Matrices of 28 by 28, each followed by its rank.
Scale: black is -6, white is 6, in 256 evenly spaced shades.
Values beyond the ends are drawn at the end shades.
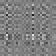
two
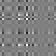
one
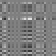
one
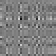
two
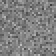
full rank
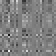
two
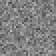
full rank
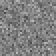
full rank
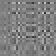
two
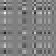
one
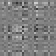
two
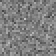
full rank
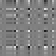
one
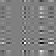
one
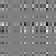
one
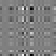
one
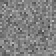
full rank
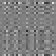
two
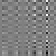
one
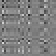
two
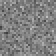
full rank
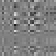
two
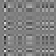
one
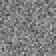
full rank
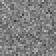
full rank
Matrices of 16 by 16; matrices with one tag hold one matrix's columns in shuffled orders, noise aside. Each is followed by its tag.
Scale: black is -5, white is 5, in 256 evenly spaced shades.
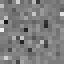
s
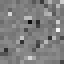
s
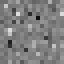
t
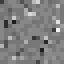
s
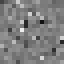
s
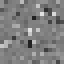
t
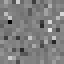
s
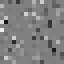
s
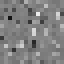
t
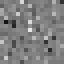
s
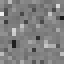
t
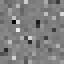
s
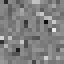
s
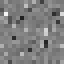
t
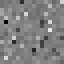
s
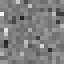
t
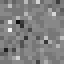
s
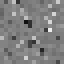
s
